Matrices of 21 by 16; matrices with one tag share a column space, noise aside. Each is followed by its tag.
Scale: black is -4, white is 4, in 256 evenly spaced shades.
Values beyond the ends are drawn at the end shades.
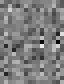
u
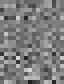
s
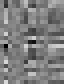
u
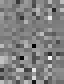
s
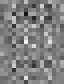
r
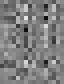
r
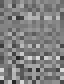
s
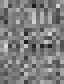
u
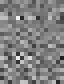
s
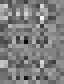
r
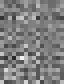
s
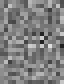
u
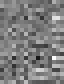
s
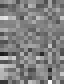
s
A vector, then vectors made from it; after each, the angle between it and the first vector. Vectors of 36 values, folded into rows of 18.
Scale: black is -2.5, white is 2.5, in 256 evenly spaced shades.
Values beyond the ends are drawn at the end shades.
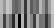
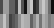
orthogonal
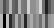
partly aligned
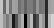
partly aligned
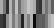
orthogonal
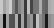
nearly parallel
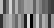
orthogonal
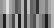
nearly parallel
